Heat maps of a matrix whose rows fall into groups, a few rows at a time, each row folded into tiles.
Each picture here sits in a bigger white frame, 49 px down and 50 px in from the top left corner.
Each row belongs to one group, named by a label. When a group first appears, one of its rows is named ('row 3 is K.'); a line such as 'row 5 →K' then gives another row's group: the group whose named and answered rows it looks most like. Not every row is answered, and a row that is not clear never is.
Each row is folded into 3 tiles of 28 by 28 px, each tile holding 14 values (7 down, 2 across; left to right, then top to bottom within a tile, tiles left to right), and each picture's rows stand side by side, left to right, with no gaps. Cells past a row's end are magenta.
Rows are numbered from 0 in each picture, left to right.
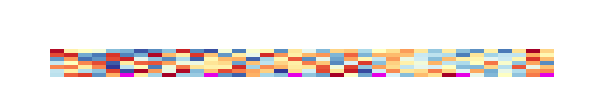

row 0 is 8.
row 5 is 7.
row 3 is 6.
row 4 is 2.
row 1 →6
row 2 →6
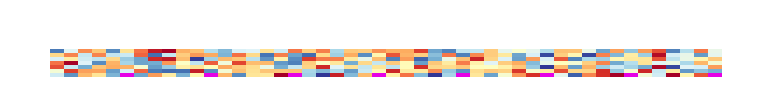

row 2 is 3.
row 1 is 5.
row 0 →6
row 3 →7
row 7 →7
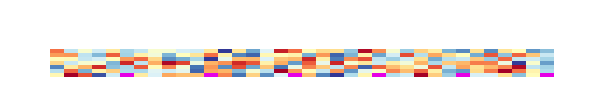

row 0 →8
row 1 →3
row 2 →7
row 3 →7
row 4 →6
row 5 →6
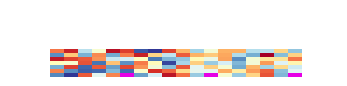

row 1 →6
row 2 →2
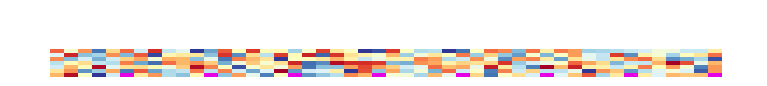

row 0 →8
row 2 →5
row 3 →5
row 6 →8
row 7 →3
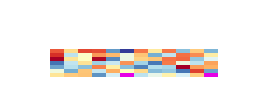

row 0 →5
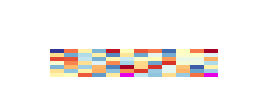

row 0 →7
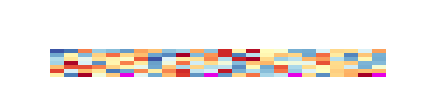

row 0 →6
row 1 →2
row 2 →5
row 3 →3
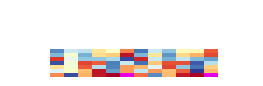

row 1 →3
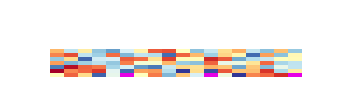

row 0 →8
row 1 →5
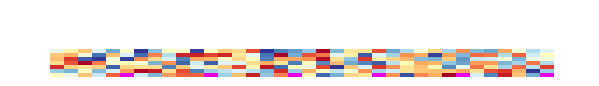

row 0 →3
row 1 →6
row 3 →7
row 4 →3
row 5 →6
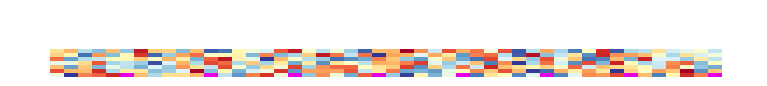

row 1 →5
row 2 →7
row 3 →8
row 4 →7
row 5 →8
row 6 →6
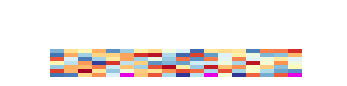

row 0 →6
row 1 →8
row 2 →7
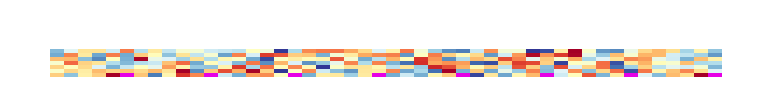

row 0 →3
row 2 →6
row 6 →8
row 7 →2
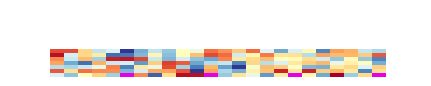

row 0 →2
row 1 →3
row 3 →6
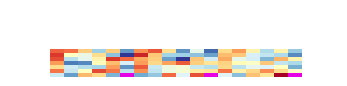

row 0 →2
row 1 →2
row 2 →2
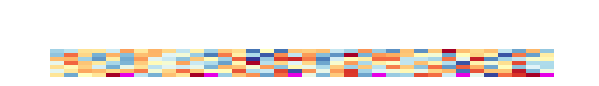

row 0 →3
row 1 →2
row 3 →2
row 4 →7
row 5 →2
